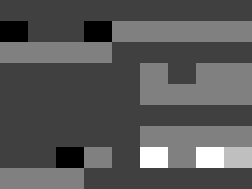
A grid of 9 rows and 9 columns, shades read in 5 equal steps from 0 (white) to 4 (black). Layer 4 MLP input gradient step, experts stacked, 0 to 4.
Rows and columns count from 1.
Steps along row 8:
same up down up down up down up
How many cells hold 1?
1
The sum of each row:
27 24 23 24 23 27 23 18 24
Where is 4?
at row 2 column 1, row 2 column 4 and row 8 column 3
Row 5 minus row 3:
1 1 1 1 0 -1 -1 -1 -1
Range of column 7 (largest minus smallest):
1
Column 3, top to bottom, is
3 3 2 3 3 3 3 4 2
